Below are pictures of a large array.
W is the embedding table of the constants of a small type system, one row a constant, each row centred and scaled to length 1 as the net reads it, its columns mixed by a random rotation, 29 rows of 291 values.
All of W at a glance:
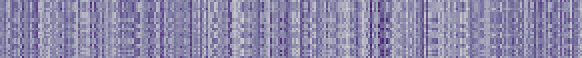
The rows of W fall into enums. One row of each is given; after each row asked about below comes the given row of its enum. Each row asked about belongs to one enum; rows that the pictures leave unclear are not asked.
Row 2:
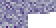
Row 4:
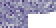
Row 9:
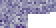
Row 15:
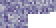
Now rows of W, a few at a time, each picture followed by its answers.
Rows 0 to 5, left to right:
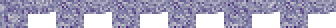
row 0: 15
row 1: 2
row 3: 2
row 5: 2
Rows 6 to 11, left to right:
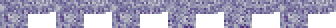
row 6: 15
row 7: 15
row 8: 15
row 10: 9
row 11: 15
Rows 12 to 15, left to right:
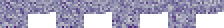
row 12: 2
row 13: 2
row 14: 9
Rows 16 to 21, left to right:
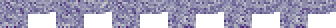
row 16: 2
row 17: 4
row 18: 2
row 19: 9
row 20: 9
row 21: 9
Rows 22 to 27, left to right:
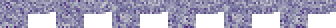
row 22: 2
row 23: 4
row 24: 15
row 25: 9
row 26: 15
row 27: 9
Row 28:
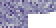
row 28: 4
